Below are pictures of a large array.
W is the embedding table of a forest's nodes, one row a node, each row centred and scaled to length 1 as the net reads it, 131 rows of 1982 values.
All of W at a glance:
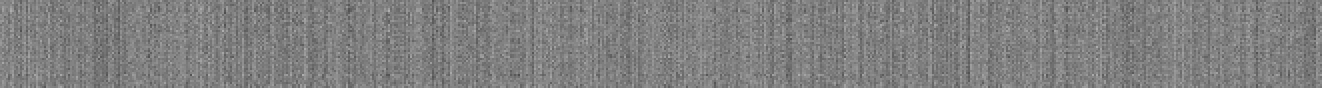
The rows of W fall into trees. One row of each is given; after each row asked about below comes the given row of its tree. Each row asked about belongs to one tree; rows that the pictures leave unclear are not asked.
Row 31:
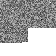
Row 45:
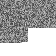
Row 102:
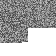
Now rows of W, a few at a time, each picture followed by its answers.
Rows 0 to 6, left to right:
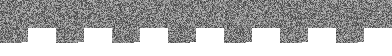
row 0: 31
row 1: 45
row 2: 102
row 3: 31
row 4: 31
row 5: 45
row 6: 45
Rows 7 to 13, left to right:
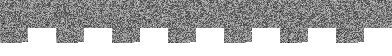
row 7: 102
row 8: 102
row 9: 31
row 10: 45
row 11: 45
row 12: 45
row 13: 45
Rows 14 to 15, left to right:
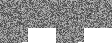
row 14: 45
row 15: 45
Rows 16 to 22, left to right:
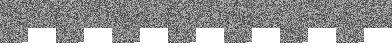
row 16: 45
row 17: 45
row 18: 102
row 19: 45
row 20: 102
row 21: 31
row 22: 102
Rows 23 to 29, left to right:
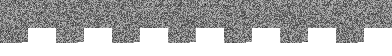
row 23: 31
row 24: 45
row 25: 102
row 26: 102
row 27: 45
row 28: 102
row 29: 31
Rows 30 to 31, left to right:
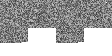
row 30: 31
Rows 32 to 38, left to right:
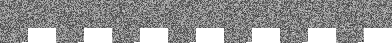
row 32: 31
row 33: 102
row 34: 102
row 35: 31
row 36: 45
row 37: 45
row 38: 102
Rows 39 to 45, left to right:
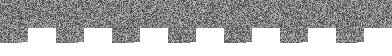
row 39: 45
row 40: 45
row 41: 31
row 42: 31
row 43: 31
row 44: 45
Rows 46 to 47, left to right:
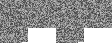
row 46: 45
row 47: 45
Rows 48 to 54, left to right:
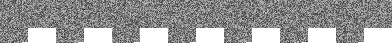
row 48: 31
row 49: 45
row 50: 102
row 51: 31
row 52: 45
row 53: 31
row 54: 45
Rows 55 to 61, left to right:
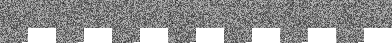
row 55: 102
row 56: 45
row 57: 31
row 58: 102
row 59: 31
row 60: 102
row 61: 102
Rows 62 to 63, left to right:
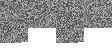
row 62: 31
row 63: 102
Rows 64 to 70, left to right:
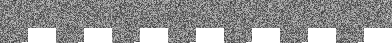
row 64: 31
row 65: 31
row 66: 102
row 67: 102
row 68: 45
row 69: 31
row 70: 31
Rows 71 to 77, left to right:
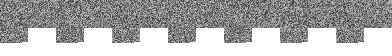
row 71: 45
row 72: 31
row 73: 102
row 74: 31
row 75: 31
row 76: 102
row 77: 102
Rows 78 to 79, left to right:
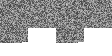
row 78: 31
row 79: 45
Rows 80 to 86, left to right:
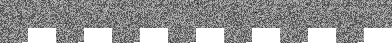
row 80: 45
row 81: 102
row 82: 102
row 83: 31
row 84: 102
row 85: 102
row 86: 102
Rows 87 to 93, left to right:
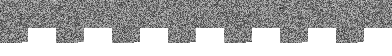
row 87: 45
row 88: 45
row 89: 31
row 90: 102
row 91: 102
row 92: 45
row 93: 31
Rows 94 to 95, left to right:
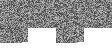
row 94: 31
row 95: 45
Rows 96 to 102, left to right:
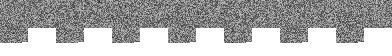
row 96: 31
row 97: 45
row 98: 102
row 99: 102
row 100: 45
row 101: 31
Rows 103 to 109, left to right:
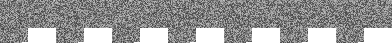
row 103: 31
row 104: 45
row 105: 31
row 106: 45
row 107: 102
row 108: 45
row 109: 102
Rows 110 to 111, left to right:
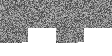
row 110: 31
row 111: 31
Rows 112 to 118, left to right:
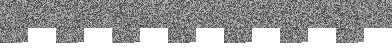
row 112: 31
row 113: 31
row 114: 102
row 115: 31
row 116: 31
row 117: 31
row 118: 45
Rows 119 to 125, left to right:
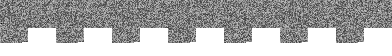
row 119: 102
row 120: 102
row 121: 45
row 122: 31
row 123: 45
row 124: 102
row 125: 45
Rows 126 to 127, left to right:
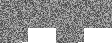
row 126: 45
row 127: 31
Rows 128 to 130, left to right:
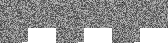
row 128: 45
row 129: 45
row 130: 31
